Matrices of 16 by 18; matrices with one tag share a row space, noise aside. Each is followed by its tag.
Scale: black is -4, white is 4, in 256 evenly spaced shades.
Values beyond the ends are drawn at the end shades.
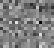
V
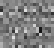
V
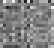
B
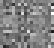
B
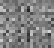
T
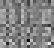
T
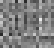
V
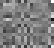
B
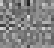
T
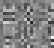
B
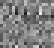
V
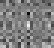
T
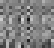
T
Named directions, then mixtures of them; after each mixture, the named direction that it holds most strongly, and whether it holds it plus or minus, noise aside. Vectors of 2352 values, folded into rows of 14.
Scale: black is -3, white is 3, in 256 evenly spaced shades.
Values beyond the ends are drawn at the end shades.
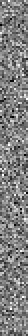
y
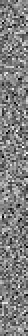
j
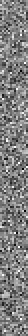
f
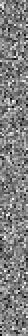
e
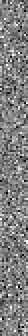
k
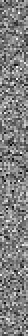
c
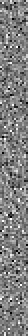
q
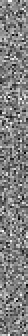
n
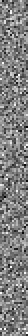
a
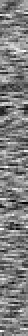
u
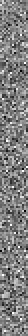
f, plus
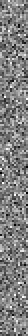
y, plus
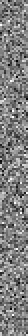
y, minus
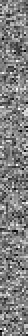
a, plus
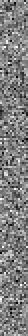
q, plus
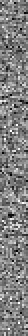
q, plus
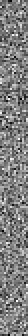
n, minus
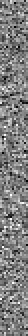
q, plus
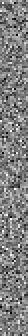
q, plus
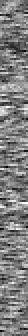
u, minus
